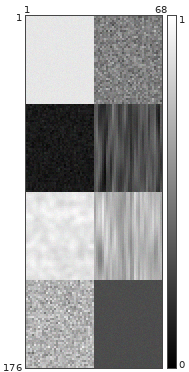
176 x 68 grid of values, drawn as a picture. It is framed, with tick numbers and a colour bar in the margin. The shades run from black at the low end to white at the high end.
It is made of 4 by 2 panels. Panel 1,1: very high, flat. Panel 1,2: middling, fine-grained. Panel 2,1: very low, fine-grained, faint in contrast. Panel 2,2: low, streaked downward. Panel 3,1: very high, blotchy, faint in contrast. Panel 3,2: high, streaked downward. Panel 4,1: high, fine-grained. Panel 4,2: low, flat.
